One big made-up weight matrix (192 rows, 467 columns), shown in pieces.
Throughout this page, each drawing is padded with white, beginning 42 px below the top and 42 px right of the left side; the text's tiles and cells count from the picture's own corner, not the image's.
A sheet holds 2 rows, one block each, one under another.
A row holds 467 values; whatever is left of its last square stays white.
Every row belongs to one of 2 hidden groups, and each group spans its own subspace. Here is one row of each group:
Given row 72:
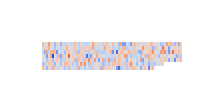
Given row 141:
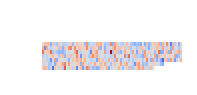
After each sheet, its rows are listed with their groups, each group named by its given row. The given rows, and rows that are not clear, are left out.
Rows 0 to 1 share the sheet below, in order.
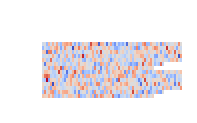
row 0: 72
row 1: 72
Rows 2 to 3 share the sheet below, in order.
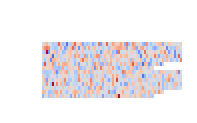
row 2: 72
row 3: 72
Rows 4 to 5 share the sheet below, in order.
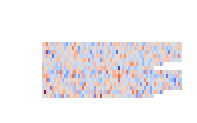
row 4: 72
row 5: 72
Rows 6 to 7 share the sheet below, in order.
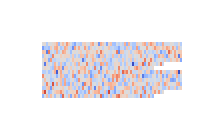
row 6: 72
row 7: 72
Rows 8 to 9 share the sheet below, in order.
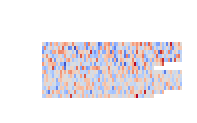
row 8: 141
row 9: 141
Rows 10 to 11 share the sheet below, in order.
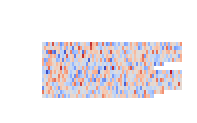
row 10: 72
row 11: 141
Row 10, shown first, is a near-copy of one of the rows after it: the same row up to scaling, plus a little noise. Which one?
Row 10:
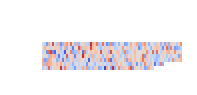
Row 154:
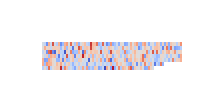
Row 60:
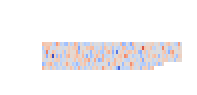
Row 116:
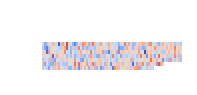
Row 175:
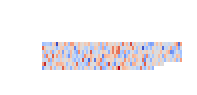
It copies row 154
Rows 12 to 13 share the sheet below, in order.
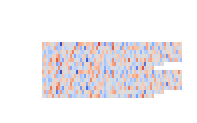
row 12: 141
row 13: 141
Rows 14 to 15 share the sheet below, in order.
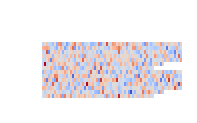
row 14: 72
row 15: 72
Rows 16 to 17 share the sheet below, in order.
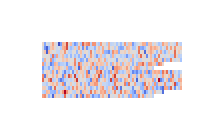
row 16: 72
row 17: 141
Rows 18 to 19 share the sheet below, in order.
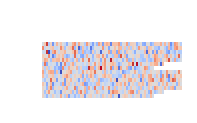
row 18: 72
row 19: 72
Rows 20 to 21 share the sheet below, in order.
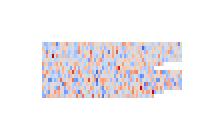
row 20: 72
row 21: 141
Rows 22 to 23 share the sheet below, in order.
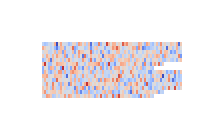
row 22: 72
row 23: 72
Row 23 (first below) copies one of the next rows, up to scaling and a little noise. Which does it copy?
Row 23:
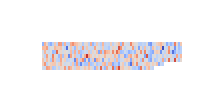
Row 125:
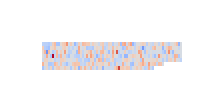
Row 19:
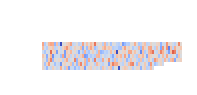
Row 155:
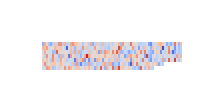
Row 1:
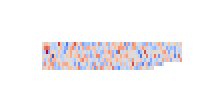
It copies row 155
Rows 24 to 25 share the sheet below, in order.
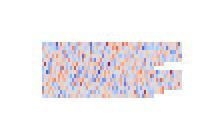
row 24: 72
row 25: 141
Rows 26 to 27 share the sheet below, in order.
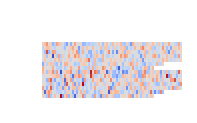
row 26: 72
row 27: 72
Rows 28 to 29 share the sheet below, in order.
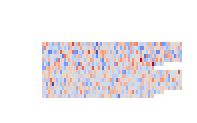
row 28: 141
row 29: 72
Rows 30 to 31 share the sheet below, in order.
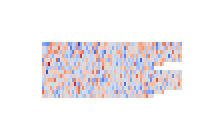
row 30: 141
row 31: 141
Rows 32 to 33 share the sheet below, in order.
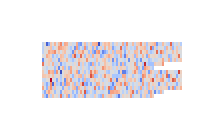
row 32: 141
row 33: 72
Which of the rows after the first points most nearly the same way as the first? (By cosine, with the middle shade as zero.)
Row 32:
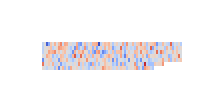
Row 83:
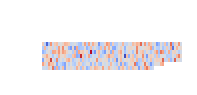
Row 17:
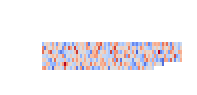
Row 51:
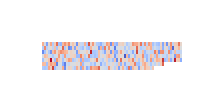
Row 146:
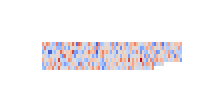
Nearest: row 83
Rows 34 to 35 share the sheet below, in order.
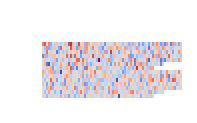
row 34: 141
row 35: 72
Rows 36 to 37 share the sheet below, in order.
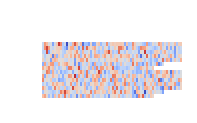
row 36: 72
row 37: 141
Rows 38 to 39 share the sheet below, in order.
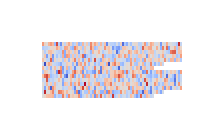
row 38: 72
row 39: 72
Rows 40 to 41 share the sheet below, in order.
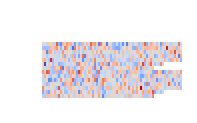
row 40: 72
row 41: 141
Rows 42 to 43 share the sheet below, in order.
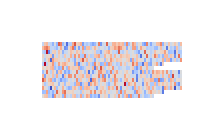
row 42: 72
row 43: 141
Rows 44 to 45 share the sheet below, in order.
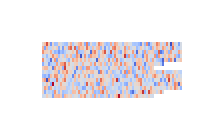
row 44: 141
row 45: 72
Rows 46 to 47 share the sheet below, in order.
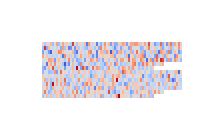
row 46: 141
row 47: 72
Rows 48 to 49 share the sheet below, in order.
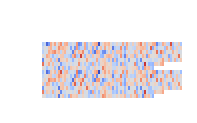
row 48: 141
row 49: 141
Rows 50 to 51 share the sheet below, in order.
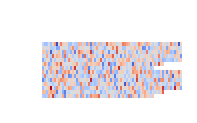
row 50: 72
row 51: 141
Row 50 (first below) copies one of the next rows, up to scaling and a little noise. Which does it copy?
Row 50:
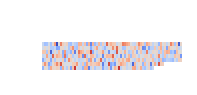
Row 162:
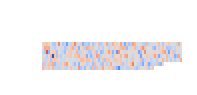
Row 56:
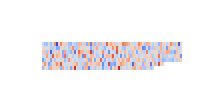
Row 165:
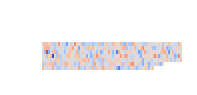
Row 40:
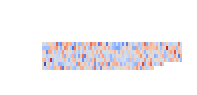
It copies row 56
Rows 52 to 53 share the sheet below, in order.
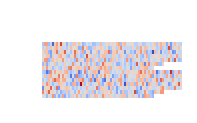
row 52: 72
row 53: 141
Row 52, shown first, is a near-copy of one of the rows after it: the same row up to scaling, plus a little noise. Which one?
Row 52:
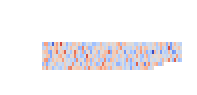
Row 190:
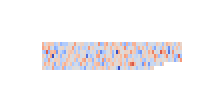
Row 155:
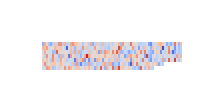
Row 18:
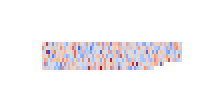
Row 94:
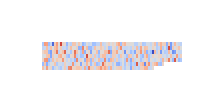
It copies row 94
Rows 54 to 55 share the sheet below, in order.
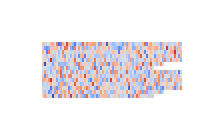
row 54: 72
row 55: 141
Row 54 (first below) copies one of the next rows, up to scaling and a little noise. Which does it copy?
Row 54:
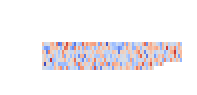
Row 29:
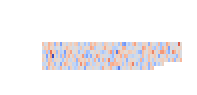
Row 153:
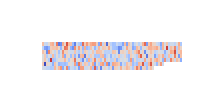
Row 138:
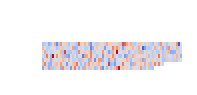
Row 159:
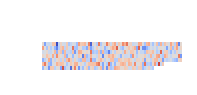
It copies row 153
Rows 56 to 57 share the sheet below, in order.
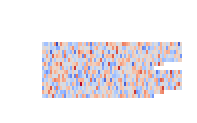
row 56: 72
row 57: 141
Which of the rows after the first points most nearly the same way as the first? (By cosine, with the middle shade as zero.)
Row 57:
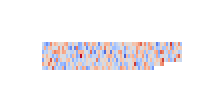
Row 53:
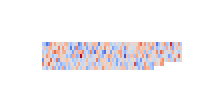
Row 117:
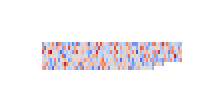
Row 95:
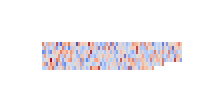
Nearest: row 53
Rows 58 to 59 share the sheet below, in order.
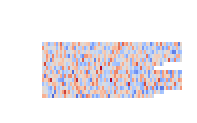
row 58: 72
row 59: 141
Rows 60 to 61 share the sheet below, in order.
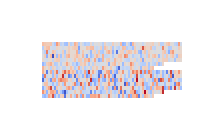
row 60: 72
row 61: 141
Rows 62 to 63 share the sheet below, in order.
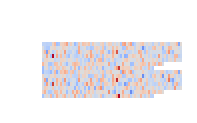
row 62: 72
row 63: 72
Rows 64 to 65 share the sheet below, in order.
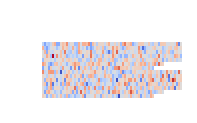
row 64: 72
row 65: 72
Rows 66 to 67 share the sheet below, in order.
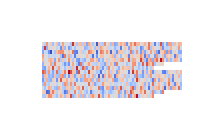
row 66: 141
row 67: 141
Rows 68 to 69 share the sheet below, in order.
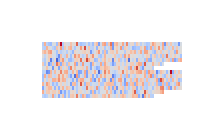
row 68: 141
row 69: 141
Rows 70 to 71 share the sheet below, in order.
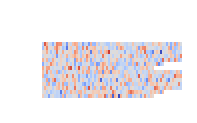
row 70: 72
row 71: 72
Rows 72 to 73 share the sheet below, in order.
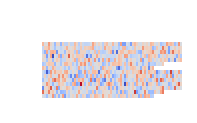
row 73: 141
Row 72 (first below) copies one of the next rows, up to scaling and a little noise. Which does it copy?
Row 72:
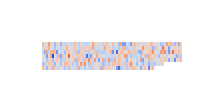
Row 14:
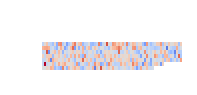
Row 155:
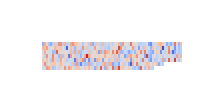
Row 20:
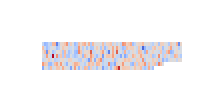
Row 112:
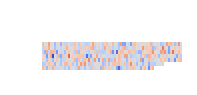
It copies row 112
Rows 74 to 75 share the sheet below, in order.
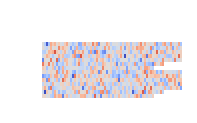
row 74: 141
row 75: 72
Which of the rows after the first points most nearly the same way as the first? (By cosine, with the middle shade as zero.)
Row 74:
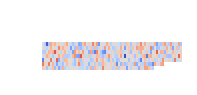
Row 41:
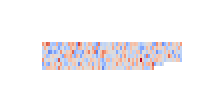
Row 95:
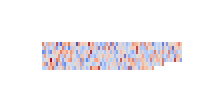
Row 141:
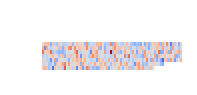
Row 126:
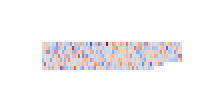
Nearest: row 95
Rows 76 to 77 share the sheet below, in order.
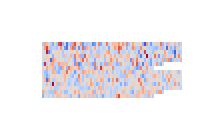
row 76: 72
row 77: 72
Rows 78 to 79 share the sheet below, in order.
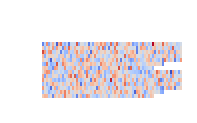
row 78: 141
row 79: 141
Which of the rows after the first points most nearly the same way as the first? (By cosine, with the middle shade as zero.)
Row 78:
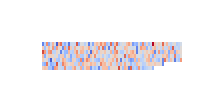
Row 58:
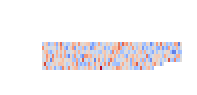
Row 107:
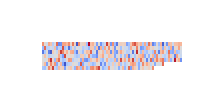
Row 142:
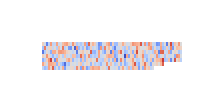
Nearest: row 58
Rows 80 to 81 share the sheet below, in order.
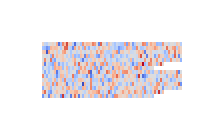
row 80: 72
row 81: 72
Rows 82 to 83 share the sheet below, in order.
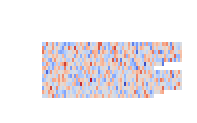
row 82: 141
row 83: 141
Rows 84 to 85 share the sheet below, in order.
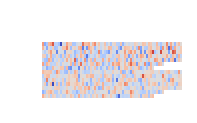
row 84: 72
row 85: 72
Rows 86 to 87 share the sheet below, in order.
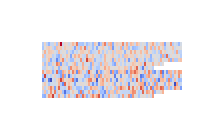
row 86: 141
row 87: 141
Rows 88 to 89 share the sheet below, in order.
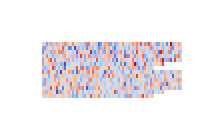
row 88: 141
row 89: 141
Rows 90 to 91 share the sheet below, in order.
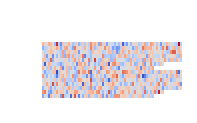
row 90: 72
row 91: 72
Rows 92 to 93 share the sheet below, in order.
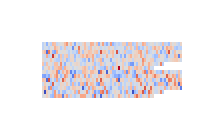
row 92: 72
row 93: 72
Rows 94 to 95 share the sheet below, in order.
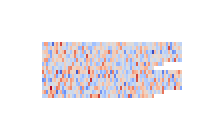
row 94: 72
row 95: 141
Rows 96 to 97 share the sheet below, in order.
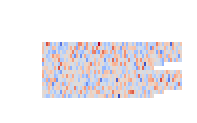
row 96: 141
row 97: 72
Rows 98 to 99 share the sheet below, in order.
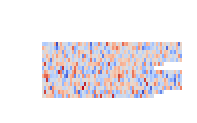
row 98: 72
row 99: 72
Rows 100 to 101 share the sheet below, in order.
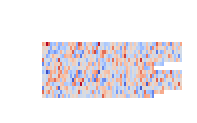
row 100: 141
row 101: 141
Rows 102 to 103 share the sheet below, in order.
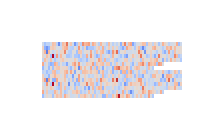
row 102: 72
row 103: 72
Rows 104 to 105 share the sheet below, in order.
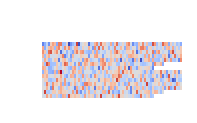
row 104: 141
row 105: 72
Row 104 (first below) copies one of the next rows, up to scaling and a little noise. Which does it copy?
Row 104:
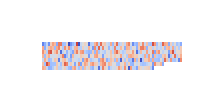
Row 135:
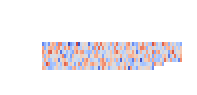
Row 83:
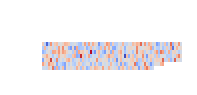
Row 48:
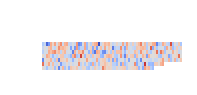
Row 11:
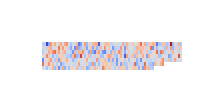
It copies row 135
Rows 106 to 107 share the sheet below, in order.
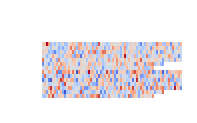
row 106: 141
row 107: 141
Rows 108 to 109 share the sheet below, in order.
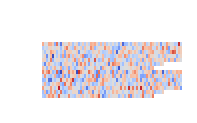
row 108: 72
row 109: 141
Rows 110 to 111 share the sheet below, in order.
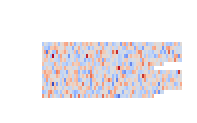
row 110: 72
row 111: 72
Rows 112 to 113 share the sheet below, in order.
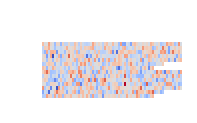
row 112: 72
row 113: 141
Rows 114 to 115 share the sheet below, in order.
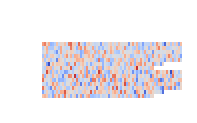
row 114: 141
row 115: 141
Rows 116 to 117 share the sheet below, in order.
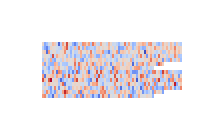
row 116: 72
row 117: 141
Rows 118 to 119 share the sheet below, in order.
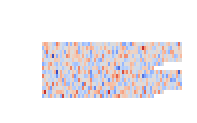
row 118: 72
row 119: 72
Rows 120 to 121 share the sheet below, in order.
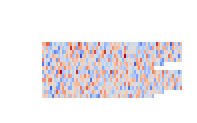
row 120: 141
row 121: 141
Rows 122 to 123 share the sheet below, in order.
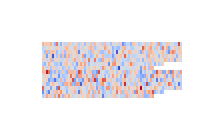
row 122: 72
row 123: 141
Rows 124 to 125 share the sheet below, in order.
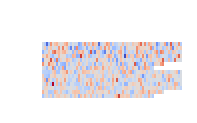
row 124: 141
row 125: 72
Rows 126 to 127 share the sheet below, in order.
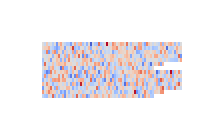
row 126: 72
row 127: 141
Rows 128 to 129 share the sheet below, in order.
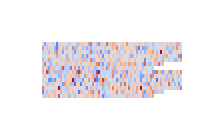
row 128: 72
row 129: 141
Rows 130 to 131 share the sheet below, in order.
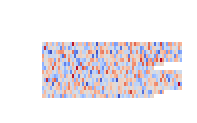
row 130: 141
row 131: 72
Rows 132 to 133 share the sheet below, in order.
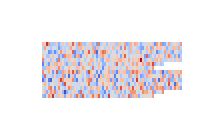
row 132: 141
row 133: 141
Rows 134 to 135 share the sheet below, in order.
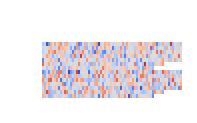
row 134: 141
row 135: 141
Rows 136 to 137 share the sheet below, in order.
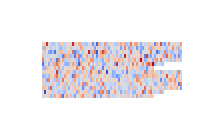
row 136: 141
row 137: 72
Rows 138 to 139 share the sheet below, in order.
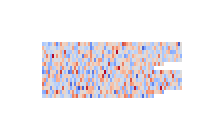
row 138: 72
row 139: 141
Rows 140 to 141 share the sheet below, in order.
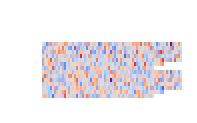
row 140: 141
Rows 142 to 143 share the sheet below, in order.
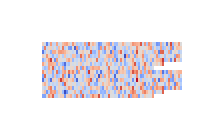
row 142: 141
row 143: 141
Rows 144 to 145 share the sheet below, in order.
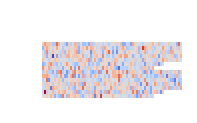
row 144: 72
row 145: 72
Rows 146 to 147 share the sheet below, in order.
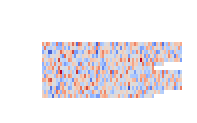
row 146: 141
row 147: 141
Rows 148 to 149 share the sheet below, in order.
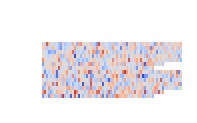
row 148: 141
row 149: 72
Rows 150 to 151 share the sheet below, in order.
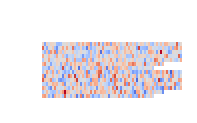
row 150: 72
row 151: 141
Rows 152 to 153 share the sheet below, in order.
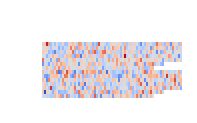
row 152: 141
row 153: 72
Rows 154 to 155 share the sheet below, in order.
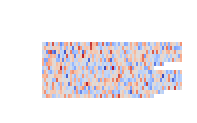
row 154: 72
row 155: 72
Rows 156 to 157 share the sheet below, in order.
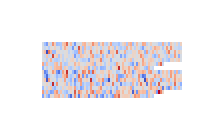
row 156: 72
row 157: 72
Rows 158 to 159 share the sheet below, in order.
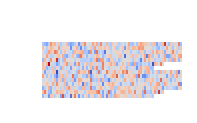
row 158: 141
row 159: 72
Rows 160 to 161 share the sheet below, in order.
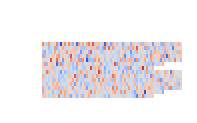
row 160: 141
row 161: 141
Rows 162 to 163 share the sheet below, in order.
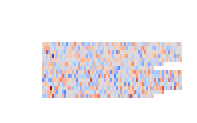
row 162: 72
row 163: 141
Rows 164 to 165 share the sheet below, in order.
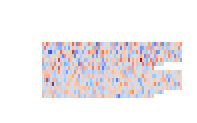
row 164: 141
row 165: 72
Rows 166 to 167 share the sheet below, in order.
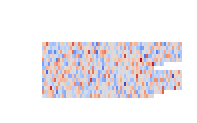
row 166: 141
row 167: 141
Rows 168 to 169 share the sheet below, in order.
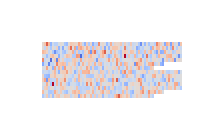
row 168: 141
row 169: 72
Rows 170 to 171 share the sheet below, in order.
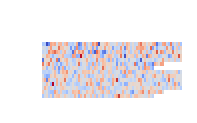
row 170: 141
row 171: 72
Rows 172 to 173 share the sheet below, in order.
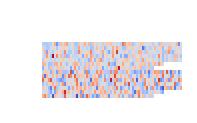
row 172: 72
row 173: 141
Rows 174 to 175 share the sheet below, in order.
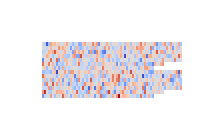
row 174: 141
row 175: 72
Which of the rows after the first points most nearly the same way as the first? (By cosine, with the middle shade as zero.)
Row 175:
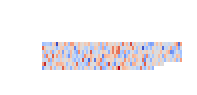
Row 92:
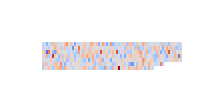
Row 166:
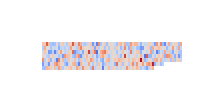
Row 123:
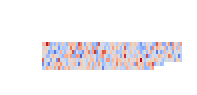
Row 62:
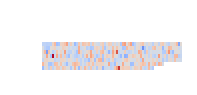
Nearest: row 62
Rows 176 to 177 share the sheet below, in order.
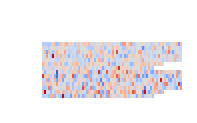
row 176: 72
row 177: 72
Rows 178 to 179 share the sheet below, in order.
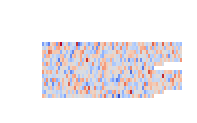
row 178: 141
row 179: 72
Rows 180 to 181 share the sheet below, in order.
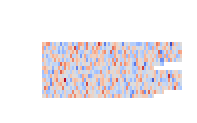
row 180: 141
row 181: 72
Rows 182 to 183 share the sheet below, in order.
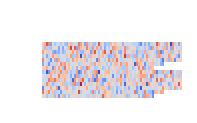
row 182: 141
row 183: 141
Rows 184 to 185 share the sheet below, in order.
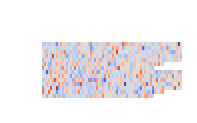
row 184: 72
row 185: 141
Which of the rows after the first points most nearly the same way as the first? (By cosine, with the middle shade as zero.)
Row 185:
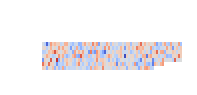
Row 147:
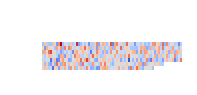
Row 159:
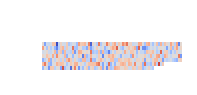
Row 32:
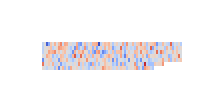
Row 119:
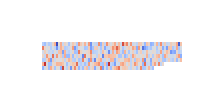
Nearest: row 32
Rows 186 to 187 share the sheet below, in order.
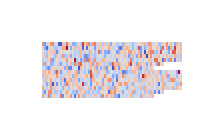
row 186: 72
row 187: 72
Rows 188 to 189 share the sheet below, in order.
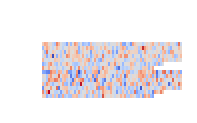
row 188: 72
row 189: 141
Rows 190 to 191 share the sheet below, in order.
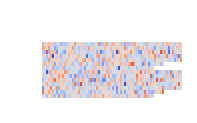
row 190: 72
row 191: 141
